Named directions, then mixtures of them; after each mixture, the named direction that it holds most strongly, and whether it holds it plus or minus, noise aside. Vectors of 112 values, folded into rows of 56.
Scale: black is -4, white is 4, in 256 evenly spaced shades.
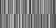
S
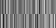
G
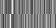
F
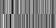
F, minus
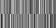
G, minus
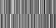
G, minus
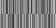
S, minus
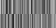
S, minus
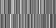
S, plus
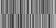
S, minus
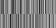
S, minus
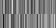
F, plus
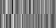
F, minus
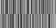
S, minus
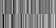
F, plus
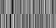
F, minus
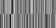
F, minus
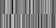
F, minus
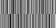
S, minus
